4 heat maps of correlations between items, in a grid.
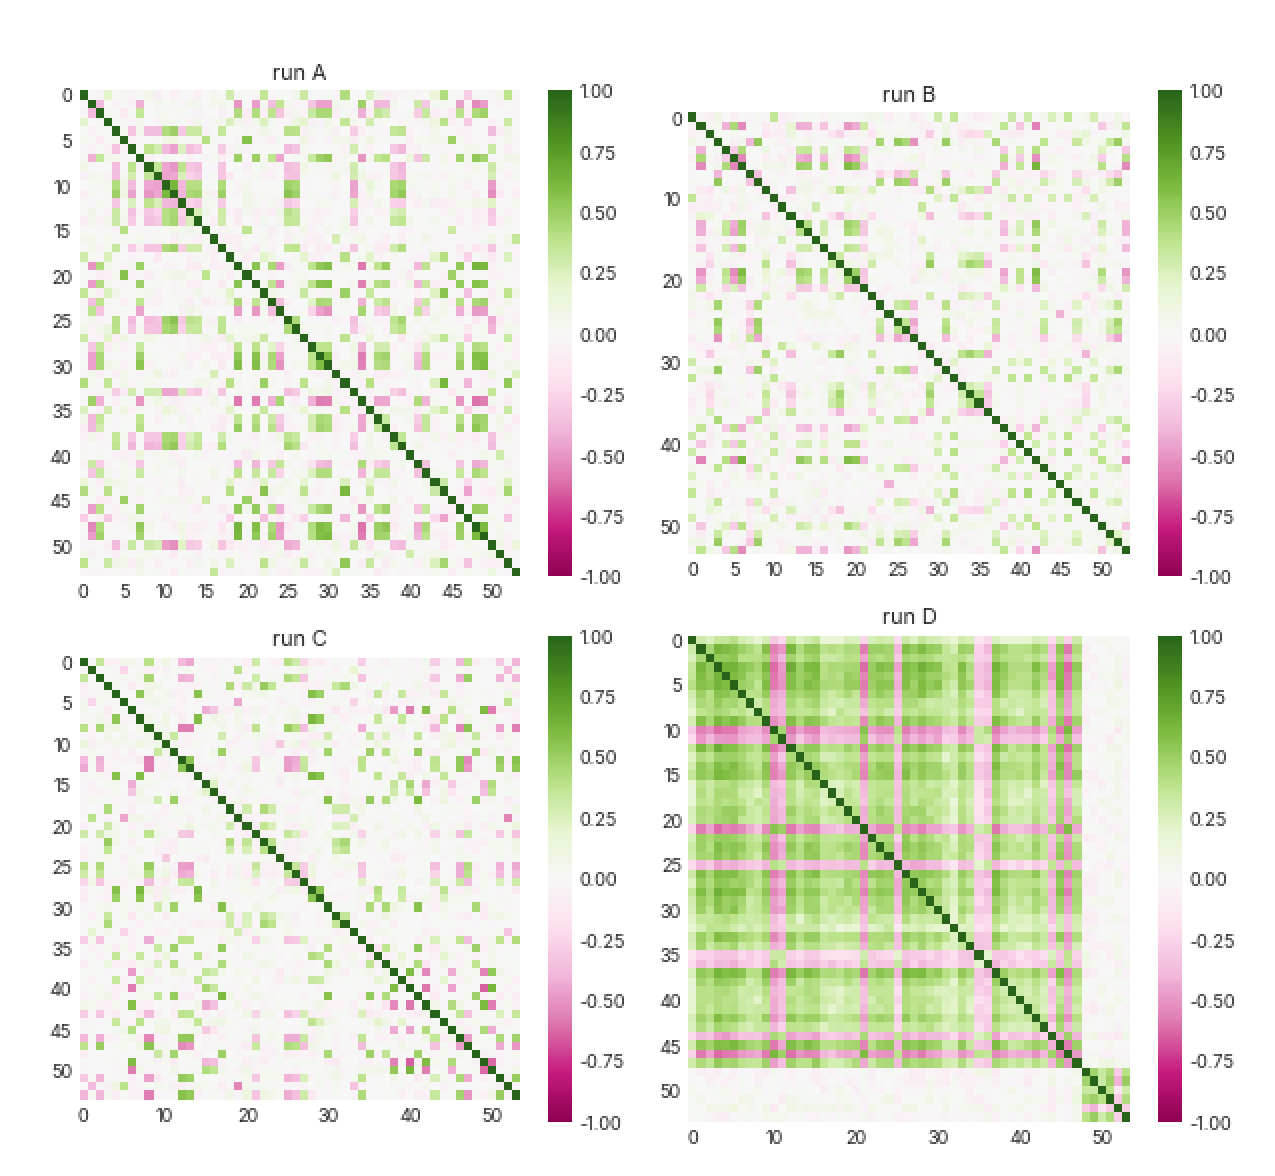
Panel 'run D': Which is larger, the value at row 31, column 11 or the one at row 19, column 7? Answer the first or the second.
the second
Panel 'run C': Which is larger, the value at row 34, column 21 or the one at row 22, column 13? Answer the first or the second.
the second
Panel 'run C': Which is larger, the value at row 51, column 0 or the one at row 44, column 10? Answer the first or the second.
the second
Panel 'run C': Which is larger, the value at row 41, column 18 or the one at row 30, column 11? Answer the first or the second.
the second
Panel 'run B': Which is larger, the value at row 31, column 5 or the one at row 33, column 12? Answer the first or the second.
the first
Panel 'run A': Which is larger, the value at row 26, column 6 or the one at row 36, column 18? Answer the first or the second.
the second
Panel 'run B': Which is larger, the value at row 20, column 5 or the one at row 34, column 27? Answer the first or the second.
the second
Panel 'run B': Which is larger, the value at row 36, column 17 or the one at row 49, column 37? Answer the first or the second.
the second
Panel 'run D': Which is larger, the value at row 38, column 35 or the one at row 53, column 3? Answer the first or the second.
the second
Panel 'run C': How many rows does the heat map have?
54
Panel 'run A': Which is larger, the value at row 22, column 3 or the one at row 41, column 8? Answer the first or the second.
the first
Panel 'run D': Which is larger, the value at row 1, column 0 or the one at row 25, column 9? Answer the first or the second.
the first
